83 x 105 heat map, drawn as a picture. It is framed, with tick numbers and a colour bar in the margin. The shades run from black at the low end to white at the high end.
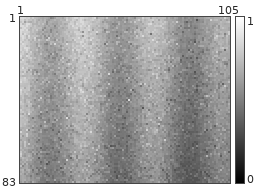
Upright stripes repeat 3 times across the table. Overall the values sit about 60% of the way up the scale. The top left is the ninth with the highest average. The histogram is bell-shaped. The bottom right is the ninth with the lowest average. No single row or column stands out from its neighbours. Values rise toward the top left.
